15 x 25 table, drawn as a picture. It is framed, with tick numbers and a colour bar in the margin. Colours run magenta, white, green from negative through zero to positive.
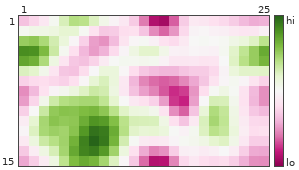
Mirror symmetry: none. Lone odd cells: none. Ninth with the highest average: bottom left.
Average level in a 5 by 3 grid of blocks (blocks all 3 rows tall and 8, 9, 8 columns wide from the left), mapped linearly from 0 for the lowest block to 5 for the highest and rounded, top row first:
302
323
201
532
421
